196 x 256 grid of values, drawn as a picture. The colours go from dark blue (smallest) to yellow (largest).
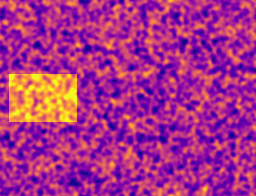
An odd patch, higher than its surroundings, sits in the middle left. The middle left is the ninth with the highest average. Overall the values sit about 40% of the way up the scale.
